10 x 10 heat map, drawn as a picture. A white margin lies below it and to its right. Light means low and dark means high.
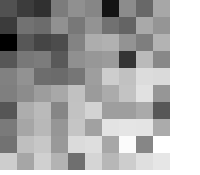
The bottom right is the ninth with the lowest average. Values rise toward the top left. The ninth with the highest average is the top left. The halves do not mirror each other.
